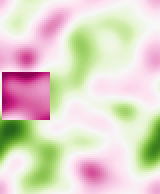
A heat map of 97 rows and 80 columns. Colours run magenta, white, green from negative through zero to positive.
Odd patch: lower, in the middle left. Roughest part: middle left. Ninth with the highest average: bottom left. Histogram: bell-shaped. Ninth with the lowest average: middle left. Mirror symmetry: none.
